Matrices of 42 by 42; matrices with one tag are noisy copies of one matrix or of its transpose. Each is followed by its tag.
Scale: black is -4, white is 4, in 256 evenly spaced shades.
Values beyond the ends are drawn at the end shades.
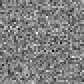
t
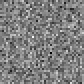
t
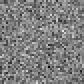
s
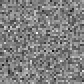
t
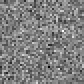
s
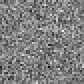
s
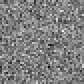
s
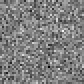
s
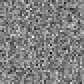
t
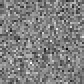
s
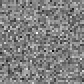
t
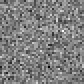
s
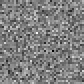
t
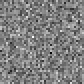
t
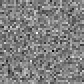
t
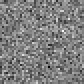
s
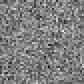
s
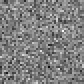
s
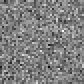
s
